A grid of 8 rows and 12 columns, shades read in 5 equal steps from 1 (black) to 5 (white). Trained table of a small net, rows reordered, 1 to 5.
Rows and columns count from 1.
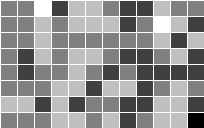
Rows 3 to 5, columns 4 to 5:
3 3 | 3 4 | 3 4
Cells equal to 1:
1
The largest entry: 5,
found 2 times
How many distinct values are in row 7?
3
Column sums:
25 23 28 26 29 26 26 20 19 29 27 19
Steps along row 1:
same up down up same down down same up down same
